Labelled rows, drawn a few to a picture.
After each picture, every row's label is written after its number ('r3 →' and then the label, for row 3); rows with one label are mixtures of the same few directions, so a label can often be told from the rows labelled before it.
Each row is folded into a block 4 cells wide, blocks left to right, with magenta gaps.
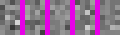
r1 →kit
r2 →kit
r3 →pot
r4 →kit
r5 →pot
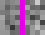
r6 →pot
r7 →kit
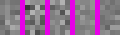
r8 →pot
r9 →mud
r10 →kit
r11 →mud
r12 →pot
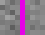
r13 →kit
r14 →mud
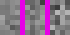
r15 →pot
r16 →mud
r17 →mud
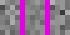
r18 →mud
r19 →kit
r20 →kit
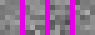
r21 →mud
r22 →pot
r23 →mud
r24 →kit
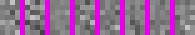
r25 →kit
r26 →kit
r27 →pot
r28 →kit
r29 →pot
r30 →pot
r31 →kit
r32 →pot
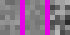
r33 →mud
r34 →mud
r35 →mud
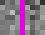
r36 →kit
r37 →mud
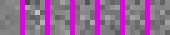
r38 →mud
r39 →kit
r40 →kit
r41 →kit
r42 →kit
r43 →kit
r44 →kit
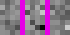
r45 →pot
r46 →pot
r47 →pot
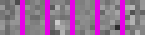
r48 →mud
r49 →kit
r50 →pot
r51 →pot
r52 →pot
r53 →mud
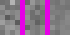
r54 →kit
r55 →mud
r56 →mud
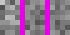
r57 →mud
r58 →mud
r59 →pot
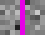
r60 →pot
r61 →kit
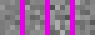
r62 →kit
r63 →kit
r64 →pot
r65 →kit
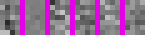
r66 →pot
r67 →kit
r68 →kit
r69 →mud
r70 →mud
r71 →mud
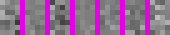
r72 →kit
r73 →pot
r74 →mud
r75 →pot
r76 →pot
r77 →pot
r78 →mud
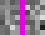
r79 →pot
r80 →pot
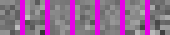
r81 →pot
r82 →kit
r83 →pot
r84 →kit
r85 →mud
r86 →pot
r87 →pot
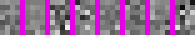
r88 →mud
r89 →pot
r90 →pot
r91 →kit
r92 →pot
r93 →mud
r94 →kit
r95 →mud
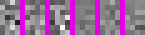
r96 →kit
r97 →mud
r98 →pot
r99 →pot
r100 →kit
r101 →pot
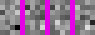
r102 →pot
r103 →pot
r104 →pot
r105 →kit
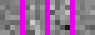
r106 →pot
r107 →pot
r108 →pot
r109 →pot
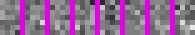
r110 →kit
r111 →kit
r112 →pot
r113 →mud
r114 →mud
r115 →kit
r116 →pot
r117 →pot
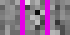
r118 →mud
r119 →kit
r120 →pot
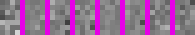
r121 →kit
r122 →pot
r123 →kit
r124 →pot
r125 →mud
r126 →kit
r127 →pot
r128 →mud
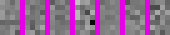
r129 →kit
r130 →pot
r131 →mud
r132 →kit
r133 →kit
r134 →kit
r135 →mud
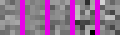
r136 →mud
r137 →pot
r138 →mud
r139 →kit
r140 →kit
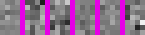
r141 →mud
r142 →mud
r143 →mud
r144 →pot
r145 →mud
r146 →kit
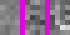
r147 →mud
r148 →mud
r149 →pot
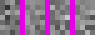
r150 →mud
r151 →pot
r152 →pot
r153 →pot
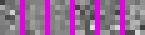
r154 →kit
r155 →pot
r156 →mud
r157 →pot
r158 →pot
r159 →pot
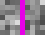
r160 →mud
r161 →mud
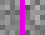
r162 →mud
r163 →mud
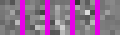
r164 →kit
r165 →pot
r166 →pot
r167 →kit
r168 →mud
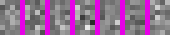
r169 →mud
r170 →kit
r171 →pot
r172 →kit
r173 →kit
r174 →mud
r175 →mud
